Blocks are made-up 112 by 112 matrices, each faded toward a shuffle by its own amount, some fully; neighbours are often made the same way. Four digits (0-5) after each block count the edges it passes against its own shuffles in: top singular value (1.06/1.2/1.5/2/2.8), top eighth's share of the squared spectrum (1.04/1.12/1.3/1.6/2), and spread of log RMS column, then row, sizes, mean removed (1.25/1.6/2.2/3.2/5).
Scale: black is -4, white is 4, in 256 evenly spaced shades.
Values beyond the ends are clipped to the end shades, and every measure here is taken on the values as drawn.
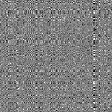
5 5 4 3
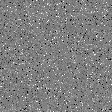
1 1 0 0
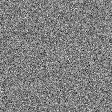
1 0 0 0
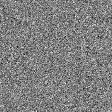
3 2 1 1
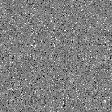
3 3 1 1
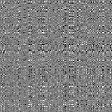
5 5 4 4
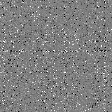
2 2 2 2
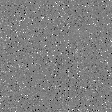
2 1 0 0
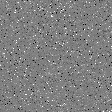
0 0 0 0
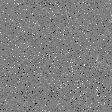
1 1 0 0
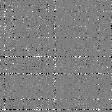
3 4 3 3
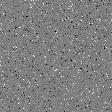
0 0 0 0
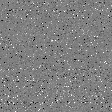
1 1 0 1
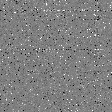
2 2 0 1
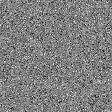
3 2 0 0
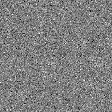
3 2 0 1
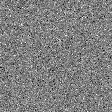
1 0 0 0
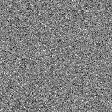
3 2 0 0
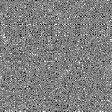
4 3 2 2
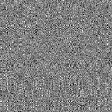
4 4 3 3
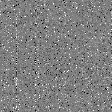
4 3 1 0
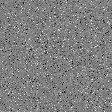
2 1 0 0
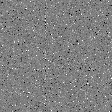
2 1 0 0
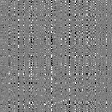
5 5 4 3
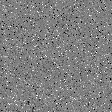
0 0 0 0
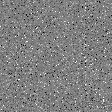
2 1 1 0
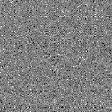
4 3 2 2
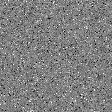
2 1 0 0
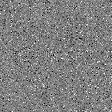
3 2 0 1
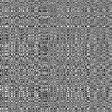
5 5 4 4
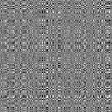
5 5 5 4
